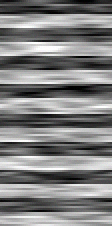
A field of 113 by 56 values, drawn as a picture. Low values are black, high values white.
The ninth with the lowest average is the top right. Stripes running across repeat 8 times from top to bottom. The grain runs across in streaks. No overall slope runs across the table.
